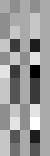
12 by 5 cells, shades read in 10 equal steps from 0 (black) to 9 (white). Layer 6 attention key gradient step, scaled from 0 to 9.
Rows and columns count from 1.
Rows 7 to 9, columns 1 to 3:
7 3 6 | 7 3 6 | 5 7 5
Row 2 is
5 6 6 7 6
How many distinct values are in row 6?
4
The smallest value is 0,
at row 6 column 4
